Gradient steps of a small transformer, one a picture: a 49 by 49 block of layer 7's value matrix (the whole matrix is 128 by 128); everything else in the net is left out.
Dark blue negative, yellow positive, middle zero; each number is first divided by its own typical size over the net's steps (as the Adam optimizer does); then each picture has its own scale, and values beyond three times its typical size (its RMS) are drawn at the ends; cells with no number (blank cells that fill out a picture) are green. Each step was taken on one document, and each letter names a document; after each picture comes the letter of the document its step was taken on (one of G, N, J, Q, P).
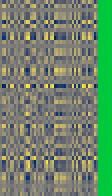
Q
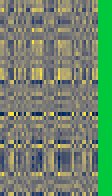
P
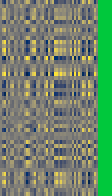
Q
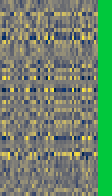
Q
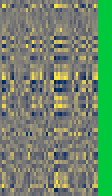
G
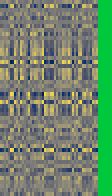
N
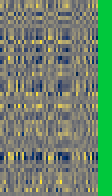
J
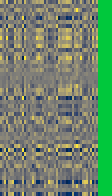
P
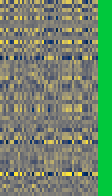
P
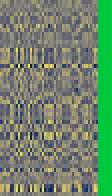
N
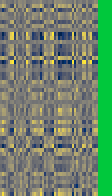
G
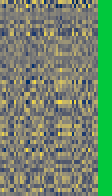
N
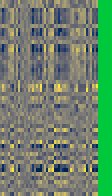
G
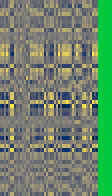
N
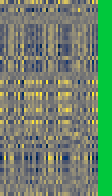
J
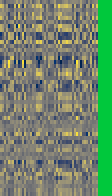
P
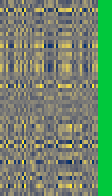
P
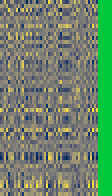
J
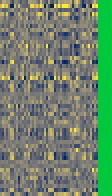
G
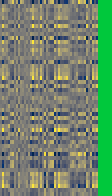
G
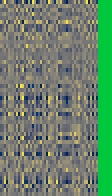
J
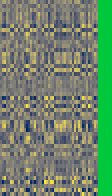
Q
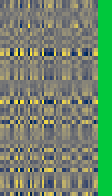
N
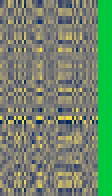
P
